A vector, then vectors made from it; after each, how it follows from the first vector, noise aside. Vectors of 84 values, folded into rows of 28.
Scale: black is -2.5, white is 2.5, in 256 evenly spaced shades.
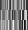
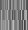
shrunk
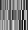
copied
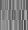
shrunk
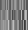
shrunk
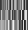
copied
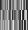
copied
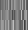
shrunk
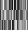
wrapped around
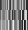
copied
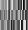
wrapped around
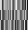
wrapped around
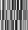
wrapped around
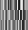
wrapped around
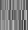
shrunk
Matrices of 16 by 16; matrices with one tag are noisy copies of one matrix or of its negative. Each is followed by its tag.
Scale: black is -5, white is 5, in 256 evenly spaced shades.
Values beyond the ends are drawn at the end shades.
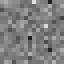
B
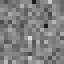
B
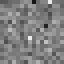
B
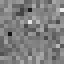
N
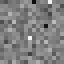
B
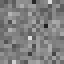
B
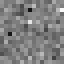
N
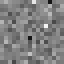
B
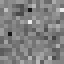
N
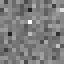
N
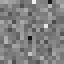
B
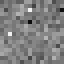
N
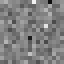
B
